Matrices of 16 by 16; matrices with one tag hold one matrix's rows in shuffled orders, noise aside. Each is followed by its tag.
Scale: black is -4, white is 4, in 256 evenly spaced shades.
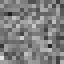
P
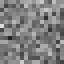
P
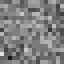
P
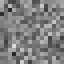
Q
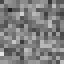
P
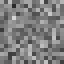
Q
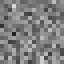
Q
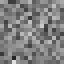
Q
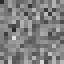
Q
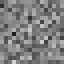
Q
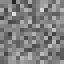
Q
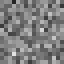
Q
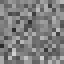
Q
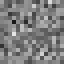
Q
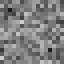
P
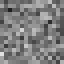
P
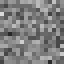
P
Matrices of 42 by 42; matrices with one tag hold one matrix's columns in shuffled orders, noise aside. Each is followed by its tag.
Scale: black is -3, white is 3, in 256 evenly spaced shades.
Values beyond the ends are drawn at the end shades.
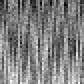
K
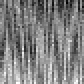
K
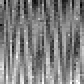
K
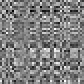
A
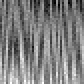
K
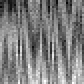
K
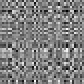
A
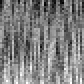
K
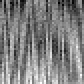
K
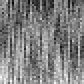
K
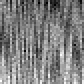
K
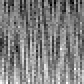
K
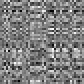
A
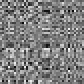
A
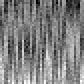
K
